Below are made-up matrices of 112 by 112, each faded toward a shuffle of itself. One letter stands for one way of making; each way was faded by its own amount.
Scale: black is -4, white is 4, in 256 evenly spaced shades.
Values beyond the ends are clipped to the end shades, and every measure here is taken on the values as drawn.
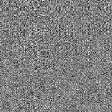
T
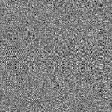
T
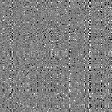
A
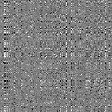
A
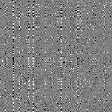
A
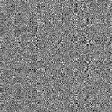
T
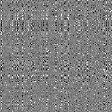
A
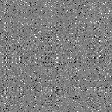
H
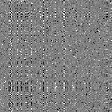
A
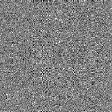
T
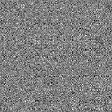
T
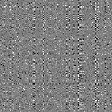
A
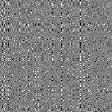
A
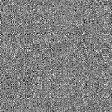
T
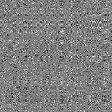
H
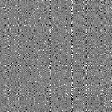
A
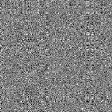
T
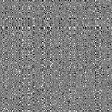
A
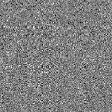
T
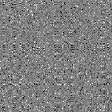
H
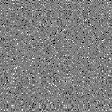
H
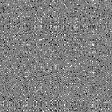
H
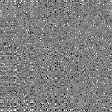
H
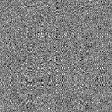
T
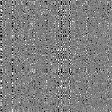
A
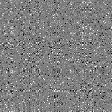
H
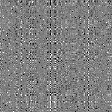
A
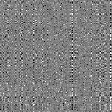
A
